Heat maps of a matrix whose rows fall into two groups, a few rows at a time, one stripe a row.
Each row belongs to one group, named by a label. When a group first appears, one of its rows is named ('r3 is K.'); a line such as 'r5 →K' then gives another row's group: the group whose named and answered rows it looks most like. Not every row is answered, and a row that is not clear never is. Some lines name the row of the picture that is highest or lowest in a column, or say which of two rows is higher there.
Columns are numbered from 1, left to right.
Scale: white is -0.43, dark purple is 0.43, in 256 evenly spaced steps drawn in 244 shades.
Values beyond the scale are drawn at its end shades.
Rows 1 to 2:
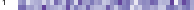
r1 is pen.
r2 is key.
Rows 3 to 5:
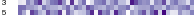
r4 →key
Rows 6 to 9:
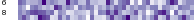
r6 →key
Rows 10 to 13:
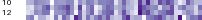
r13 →pen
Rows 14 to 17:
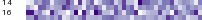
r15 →pen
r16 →key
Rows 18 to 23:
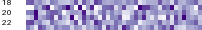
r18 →key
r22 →key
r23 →pen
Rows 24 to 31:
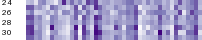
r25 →key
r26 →pen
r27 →key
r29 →key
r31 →key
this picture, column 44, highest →26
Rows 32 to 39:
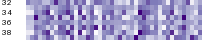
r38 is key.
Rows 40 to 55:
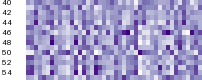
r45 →key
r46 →pen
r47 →key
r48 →key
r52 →key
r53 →key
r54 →key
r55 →pen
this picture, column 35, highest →46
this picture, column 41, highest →53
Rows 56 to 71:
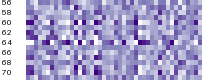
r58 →key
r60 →key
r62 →key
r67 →key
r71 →pen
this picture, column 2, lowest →64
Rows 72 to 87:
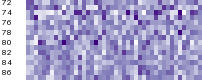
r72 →key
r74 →pen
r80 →pen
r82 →pen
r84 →pen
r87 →pen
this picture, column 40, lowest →74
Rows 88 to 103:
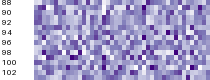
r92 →key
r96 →pen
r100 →key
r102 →pen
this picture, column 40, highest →101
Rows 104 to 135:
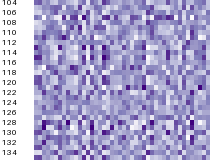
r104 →key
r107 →pen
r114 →key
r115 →key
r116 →key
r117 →pen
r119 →key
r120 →key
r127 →pen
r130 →key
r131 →pen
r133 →key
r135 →key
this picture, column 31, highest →107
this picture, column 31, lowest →121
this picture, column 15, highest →129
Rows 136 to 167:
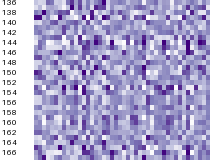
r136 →pen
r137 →pen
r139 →key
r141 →pen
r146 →key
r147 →key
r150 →key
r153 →pen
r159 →pen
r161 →pen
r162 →key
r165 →key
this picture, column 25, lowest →144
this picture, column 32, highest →153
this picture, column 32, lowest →143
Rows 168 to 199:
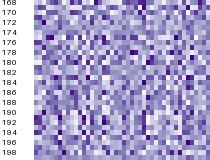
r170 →pen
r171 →key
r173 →key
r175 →pen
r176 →key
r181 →key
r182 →key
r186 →pen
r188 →pen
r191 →key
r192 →key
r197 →key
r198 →pen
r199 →key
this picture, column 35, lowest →179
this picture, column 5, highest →175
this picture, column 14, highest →183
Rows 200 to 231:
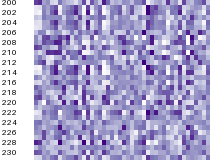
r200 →key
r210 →pen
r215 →pen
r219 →key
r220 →pen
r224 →key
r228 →key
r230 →key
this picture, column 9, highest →207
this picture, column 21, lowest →227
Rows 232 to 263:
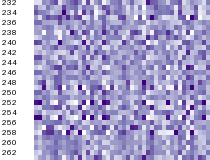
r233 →pen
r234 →pen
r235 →pen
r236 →key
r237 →pen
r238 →pen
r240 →key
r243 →key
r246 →key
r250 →key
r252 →key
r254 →pen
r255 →key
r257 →pen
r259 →pen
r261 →pen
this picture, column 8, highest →234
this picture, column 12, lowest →234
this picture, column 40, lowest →238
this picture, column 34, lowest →245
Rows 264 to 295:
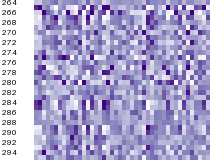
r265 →key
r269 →pen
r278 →key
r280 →pen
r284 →key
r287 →pen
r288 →pen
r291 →pen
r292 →pen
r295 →pen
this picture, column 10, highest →291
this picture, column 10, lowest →275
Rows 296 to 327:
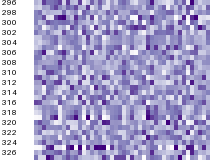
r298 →pen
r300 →pen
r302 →pen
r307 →pen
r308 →key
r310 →pen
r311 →key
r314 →pen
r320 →key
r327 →pen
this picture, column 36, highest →325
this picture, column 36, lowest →299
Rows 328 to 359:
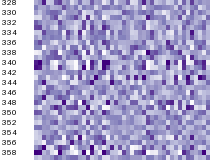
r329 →pen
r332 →key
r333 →key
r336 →key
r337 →pen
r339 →pen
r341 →key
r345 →pen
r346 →pen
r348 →pen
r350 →key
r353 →key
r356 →pen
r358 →key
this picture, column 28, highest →343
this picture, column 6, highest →349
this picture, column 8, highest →348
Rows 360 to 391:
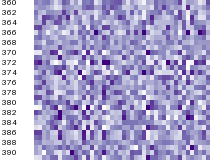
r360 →pen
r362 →pen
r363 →pen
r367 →key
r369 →key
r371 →key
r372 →key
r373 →pen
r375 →pen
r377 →key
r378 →pen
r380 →pen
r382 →key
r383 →key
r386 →key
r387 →key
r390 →pen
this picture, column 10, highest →390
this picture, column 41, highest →372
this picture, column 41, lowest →383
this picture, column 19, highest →372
